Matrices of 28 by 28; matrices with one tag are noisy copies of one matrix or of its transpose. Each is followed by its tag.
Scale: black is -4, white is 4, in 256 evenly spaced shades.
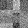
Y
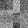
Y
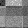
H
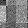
H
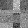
Y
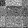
H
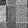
H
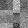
Y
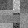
Y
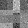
Y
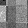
H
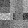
Y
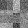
Y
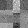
Y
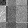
H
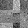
Y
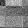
H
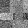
Y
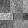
Y
